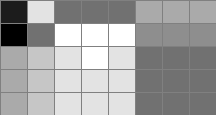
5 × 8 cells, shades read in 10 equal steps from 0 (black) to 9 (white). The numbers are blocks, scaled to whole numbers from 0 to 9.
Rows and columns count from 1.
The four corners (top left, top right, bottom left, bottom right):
1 6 6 4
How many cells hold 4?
13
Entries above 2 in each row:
7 7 8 8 8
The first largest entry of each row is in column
2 3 4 3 3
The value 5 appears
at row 2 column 6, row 2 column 7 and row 2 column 8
